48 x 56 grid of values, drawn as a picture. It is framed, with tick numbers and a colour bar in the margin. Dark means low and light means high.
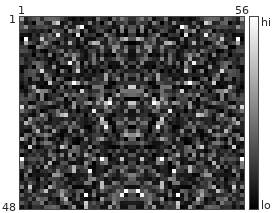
Grain: fine. Slope: none. Odd rows or columns: none. Histogram: skewed, a long tail of high values. Stripes: none. Mirror symmetry: left to right. Seam: none.
